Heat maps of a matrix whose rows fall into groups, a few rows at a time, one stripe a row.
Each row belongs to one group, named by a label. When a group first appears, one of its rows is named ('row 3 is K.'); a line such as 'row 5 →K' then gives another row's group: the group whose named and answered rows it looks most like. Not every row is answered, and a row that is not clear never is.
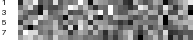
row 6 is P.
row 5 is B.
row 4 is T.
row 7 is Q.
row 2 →Q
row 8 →Q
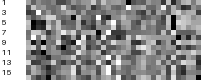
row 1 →B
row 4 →T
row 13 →T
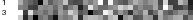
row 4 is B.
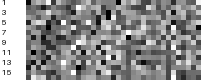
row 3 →T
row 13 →P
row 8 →B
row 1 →T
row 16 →Q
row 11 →P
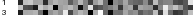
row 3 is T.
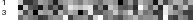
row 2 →Q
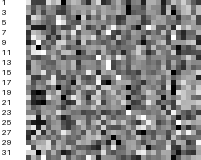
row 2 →B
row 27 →P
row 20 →B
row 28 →Q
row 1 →B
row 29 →T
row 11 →Q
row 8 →Q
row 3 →B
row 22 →B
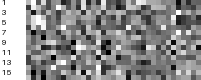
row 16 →B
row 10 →Q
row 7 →P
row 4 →Q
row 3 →P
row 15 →P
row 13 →P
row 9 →T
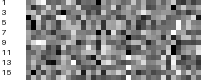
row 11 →B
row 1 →Q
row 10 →B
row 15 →P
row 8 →B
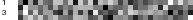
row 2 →Q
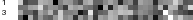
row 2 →T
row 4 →P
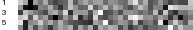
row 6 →P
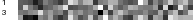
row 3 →T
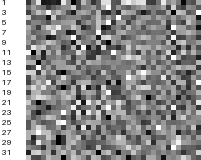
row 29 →P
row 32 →B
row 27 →Q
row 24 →T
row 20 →Q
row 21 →P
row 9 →T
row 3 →T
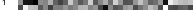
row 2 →Q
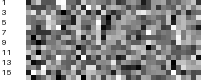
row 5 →T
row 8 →P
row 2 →P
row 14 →B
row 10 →Q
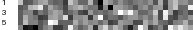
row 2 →T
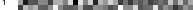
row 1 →P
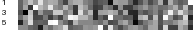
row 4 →Q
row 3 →P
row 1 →T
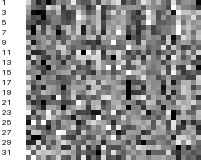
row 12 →Q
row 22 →B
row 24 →T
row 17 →B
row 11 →P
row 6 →P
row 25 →Q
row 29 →P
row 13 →B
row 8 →B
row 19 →B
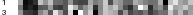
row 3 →P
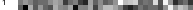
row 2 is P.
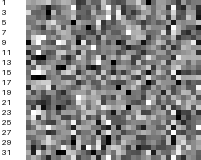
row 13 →Q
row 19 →B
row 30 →P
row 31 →P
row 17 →Q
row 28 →T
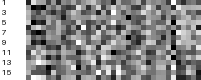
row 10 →B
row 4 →B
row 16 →Q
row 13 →Q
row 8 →B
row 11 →Q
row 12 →B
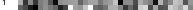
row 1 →B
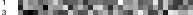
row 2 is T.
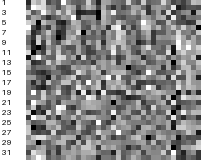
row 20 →B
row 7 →P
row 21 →Q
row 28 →Q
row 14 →B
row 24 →Q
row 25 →T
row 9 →P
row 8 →P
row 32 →Q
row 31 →Q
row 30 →B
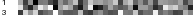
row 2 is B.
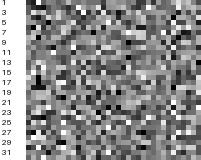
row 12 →B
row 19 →T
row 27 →P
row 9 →B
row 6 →P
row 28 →Q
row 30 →P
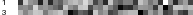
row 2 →B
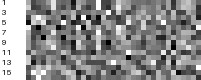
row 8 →B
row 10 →T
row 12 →B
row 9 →T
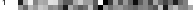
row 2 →T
